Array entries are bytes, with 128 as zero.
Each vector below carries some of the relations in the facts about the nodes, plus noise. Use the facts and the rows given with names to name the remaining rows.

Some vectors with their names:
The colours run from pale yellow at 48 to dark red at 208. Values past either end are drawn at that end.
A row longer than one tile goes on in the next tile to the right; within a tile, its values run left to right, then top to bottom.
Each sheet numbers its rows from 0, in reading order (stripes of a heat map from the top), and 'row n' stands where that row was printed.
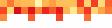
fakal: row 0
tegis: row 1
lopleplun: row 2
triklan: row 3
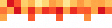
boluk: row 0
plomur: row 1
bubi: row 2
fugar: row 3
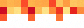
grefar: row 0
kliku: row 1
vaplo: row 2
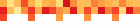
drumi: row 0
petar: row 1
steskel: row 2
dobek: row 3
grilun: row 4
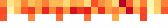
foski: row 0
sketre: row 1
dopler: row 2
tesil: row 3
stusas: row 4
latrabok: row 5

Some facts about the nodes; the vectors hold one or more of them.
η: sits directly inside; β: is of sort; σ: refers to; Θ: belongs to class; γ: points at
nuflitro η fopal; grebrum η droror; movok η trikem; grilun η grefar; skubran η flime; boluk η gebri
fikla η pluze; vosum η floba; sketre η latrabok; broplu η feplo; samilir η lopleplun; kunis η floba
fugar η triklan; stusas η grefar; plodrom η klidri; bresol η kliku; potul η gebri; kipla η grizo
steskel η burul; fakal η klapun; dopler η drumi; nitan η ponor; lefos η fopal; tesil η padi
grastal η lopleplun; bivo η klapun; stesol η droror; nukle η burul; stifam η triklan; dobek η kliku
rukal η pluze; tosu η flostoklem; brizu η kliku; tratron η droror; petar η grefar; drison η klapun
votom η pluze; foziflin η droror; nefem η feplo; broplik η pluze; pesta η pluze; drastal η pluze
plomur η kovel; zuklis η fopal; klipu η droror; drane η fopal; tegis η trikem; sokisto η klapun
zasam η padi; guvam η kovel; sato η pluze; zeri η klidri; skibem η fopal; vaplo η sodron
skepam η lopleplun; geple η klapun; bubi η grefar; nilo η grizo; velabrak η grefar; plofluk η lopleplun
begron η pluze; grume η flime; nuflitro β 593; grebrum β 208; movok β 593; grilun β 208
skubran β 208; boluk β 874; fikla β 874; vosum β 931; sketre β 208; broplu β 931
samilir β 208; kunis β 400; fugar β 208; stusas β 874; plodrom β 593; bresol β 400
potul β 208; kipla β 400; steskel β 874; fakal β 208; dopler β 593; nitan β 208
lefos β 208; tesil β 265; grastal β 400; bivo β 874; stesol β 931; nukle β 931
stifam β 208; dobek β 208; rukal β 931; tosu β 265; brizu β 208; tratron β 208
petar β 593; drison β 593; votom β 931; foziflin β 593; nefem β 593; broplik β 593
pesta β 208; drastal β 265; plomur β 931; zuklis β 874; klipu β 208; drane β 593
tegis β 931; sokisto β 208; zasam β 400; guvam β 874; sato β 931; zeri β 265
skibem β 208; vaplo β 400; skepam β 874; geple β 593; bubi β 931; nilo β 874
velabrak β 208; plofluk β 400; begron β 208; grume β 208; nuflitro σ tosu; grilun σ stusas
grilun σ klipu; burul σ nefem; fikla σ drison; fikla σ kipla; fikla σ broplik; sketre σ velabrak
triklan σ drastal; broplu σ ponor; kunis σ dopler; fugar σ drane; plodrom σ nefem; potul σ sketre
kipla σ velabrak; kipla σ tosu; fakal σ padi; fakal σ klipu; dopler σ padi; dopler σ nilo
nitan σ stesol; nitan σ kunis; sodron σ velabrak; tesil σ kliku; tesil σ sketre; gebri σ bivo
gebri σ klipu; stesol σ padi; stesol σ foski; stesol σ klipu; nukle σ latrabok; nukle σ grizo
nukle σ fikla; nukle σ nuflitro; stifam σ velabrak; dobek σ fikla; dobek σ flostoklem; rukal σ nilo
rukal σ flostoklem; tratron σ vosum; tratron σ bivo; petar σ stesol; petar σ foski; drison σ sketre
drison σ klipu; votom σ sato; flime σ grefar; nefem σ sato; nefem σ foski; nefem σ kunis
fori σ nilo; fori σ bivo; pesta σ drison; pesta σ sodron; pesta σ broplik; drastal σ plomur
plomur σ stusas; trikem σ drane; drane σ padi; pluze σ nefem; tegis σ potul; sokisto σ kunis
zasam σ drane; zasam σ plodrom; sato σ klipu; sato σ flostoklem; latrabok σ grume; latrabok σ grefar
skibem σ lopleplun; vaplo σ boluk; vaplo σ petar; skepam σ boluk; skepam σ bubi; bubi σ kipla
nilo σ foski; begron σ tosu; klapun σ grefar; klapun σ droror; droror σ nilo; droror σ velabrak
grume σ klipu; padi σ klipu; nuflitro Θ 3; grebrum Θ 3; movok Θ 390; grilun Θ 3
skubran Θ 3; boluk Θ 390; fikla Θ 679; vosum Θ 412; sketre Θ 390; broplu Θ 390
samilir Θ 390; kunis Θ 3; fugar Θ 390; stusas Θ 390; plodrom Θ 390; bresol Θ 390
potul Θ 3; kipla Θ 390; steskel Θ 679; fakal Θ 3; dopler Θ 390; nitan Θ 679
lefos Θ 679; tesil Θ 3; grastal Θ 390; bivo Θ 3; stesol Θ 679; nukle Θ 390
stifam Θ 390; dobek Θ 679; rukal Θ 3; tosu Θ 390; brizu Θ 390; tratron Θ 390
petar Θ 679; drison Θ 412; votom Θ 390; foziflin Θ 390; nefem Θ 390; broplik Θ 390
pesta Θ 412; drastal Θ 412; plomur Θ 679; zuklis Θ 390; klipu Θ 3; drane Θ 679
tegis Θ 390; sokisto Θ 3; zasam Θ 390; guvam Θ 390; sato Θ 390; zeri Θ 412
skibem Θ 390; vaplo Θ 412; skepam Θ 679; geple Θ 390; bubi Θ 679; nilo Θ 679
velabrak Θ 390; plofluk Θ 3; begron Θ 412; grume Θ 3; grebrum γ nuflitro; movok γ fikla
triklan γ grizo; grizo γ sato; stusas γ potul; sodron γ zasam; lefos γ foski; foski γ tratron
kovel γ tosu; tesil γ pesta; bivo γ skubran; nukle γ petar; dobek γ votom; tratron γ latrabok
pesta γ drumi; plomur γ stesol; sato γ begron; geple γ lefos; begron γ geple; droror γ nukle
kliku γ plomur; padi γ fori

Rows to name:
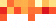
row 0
zeri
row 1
votom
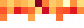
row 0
zasam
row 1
bivo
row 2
broplik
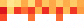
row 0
vosum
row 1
grebrum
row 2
plofluk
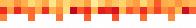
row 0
kipla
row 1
drastal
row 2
tratron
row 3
stesol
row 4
nuflitro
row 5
tosu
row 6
nitan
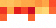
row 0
drane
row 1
droror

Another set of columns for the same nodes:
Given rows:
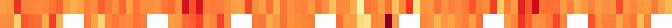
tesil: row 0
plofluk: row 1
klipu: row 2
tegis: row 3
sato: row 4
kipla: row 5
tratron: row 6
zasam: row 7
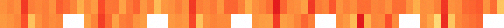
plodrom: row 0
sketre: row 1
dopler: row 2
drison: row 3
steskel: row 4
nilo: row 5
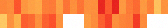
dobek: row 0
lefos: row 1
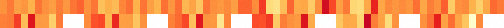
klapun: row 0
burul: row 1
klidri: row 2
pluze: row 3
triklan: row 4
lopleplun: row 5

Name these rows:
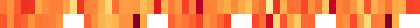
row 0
skubran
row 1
rukal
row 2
stesol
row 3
fori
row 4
begron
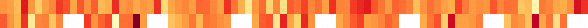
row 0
petar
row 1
fikla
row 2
movok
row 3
padi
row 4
foziflin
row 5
droror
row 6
kovel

